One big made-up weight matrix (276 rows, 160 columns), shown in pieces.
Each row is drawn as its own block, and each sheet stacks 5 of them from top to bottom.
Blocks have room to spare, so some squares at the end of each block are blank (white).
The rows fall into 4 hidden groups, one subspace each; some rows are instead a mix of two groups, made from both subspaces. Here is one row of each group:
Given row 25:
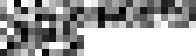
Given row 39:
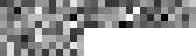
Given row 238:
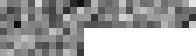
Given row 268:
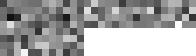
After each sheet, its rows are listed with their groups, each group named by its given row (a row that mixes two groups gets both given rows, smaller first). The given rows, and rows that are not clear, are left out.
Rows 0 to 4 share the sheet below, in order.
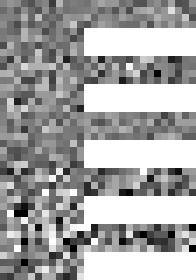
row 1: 39
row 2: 268
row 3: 39
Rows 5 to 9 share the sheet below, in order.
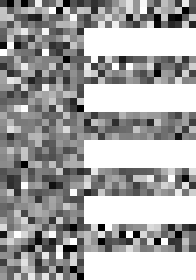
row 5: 25 and 39
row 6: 39 and 268
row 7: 268
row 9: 39
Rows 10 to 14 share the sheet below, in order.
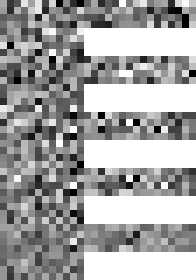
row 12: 39
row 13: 39
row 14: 39
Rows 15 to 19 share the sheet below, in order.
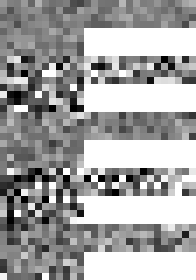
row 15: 238
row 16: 268
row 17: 238
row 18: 25 and 39
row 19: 25 and 268
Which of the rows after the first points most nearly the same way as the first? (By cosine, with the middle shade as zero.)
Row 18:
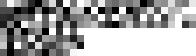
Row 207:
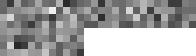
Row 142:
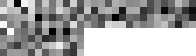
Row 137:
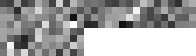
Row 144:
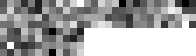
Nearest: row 144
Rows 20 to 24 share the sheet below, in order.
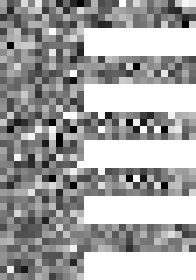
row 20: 238
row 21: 39
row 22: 39
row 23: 39
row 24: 39 and 238
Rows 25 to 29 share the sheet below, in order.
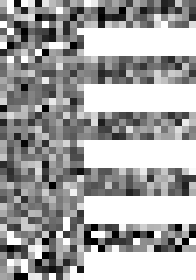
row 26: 25
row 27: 25
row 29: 268
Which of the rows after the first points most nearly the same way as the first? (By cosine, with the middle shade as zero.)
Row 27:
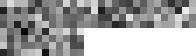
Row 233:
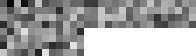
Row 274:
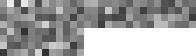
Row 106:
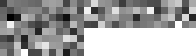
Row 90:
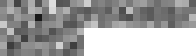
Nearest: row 274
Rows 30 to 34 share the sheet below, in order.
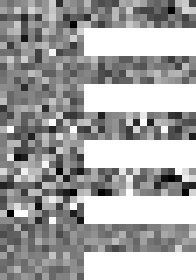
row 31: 25
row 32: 39
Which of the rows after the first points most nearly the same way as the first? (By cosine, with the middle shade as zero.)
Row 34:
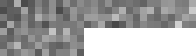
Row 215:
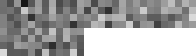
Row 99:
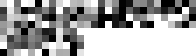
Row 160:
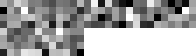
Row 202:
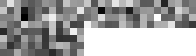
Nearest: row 215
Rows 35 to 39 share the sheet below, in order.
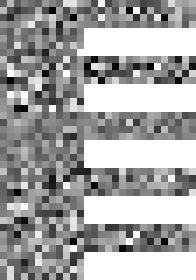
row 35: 39
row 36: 268
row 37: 39
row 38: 238 and 268
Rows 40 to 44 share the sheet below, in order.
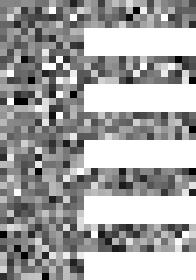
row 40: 39
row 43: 238
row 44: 25
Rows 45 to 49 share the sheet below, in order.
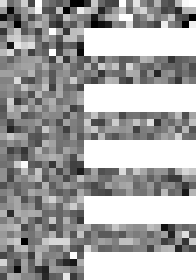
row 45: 238
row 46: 25 and 39
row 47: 268
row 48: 238
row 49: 268
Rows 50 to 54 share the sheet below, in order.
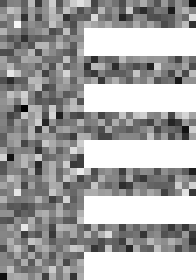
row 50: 238
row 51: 268
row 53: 238
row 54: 25
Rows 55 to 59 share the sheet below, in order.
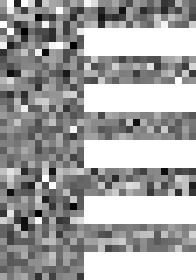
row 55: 25
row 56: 268
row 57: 39
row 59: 25 and 268
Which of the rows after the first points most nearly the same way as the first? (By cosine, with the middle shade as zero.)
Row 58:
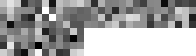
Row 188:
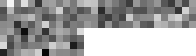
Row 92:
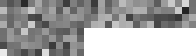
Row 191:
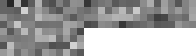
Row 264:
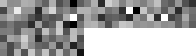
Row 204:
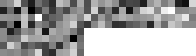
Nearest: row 204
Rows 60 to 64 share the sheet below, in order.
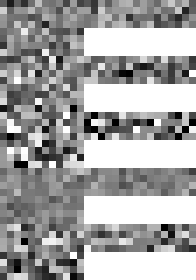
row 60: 25
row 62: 268
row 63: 238
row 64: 268
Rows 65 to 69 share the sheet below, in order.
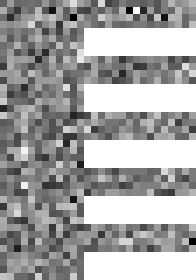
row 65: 39
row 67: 39 and 238
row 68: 268
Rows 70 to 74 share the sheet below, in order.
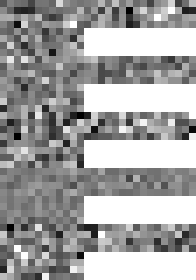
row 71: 25
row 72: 238
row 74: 25
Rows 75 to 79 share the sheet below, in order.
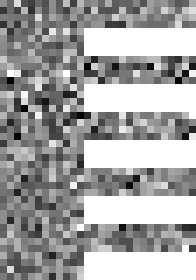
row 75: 25
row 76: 268
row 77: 238
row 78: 39
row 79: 238
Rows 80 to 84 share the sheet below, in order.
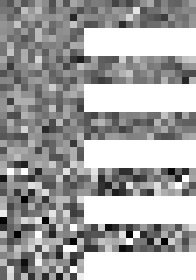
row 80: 39
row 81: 238
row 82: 268
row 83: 25
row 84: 39
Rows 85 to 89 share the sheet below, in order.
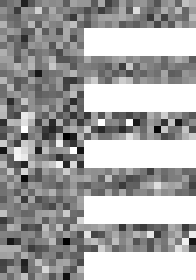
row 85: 25 and 39
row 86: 25 and 39
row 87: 39 and 268
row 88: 25 and 39
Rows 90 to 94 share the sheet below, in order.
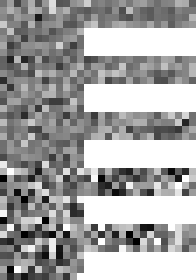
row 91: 25
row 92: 25
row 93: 25
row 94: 39
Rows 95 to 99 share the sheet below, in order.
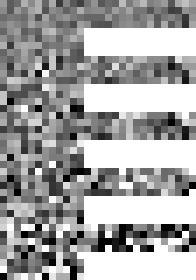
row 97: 238
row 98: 238
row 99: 25
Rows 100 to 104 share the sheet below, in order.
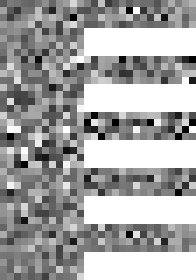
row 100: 39
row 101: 238
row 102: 268
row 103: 268
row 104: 39
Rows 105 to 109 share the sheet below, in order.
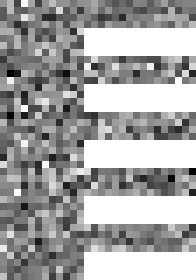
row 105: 25 and 268
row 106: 268
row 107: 25
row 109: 25 and 238
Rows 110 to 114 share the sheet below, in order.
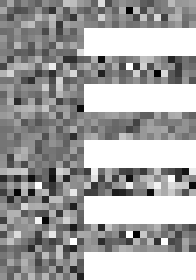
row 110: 39
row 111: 39
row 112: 39
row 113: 25 and 238
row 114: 39
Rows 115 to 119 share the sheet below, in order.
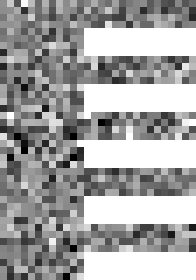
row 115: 25
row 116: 25
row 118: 39 and 268
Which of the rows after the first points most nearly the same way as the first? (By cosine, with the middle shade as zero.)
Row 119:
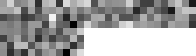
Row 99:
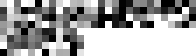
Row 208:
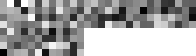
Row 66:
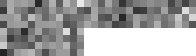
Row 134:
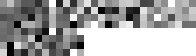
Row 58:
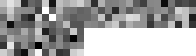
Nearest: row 134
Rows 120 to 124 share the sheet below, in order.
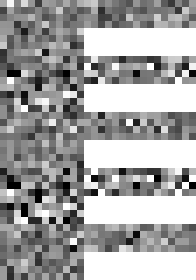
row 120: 25
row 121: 268
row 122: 39
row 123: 268
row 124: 39
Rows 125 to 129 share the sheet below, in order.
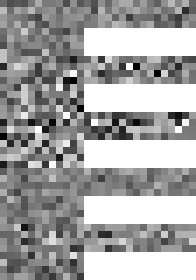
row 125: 25
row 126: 39
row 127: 25 and 268
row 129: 25 and 268
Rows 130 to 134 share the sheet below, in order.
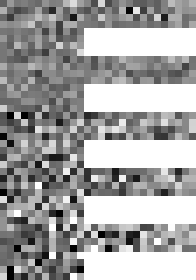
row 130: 39
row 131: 25
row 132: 25
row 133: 25 and 268
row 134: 25 and 39
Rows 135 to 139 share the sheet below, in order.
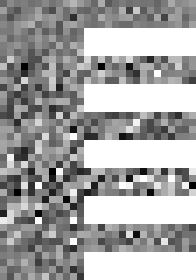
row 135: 39
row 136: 39 and 268
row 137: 39
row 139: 39
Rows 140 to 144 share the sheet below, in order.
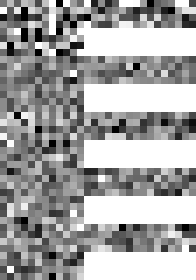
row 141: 39
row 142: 25
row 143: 25 and 268
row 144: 238
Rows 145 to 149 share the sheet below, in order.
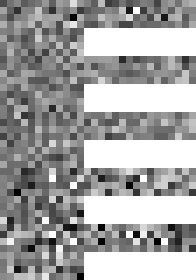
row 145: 39
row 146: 238 and 268
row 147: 25
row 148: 25 and 39
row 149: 39
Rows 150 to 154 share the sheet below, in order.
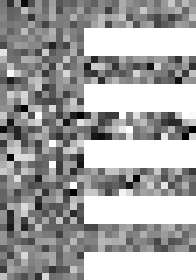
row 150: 25
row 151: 268
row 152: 238
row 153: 39
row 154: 25
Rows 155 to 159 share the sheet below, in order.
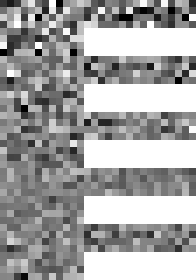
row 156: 268
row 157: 25 and 268
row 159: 268
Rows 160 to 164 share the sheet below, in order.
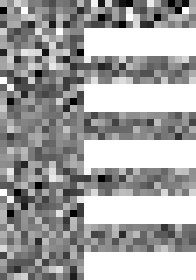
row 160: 25 and 39
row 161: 25
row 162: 268
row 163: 25
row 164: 25 and 268
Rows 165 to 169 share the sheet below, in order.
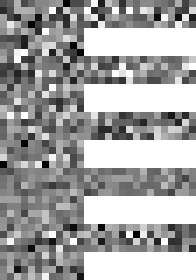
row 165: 39 and 268
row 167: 25
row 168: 39 and 268
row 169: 39
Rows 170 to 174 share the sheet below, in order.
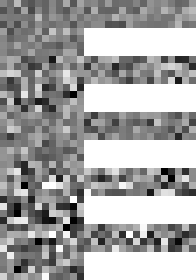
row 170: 25
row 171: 238 and 268
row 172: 268
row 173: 268
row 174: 25 and 39
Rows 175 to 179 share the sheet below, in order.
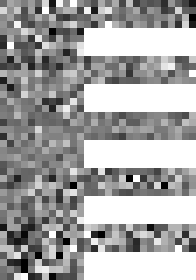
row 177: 25
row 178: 39
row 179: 39 and 268
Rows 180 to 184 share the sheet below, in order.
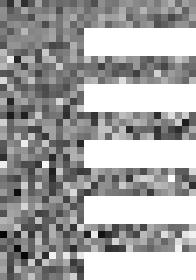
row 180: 25
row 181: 25 and 39
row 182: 25
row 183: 238
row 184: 25
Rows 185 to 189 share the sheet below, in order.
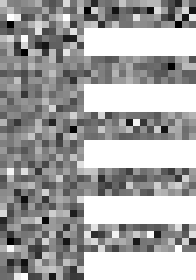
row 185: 268
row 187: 39
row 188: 25
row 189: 268
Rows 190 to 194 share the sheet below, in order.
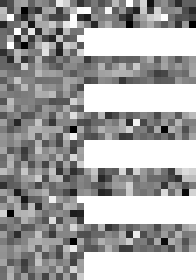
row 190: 25 and 39
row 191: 25 and 39
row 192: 39
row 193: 25 and 238
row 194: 39
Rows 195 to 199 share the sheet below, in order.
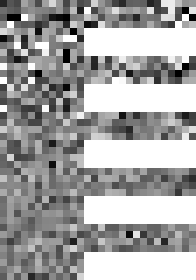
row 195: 268
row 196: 25
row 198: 25
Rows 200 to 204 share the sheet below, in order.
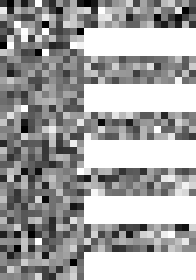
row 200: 25
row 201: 268
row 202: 39 and 268
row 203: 25 and 238
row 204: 25 and 238
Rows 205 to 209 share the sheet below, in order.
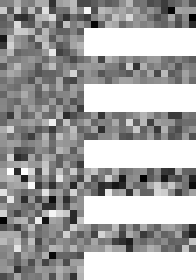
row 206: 39
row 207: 39
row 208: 25
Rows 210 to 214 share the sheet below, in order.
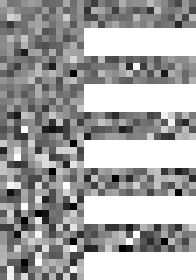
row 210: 268
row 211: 39
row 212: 268
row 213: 238 and 268
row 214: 39
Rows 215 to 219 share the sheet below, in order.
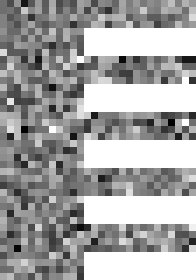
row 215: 25
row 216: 238
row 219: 238
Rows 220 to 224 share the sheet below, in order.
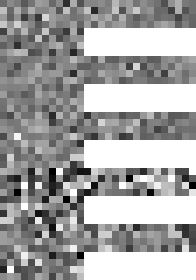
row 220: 25 and 268
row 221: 39
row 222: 25 and 39
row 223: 238
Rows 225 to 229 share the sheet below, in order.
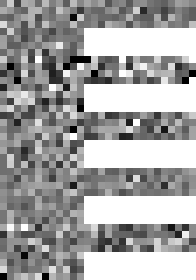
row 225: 25 and 39
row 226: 238
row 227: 39
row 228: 39
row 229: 25
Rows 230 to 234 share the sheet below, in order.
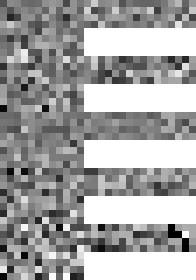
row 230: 268
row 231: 25
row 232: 268
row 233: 25
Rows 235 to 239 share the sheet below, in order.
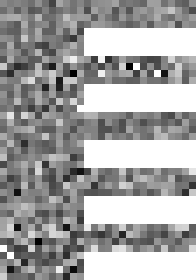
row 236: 39
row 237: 25
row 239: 25
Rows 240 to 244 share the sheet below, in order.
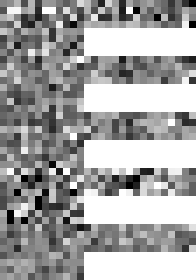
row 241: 238
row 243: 39
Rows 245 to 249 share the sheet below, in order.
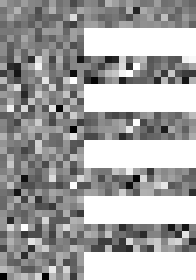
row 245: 39
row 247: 39
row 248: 39
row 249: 25
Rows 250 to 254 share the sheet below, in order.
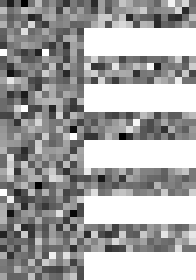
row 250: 25
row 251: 268
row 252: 39
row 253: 25
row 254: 25
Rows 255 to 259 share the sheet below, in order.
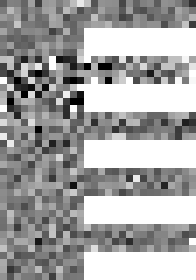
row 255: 238
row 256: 25
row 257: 25
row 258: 39
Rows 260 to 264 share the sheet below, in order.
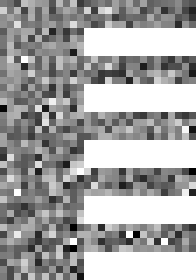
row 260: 25
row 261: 25
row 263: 238
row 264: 39
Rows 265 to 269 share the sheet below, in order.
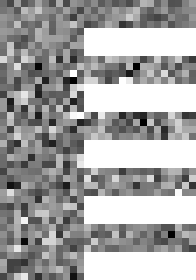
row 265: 39
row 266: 39
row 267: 39 and 238
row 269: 238 and 268
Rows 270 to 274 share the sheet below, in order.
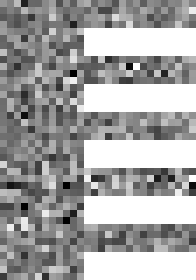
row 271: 39
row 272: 25
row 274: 25
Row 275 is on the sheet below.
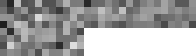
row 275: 25
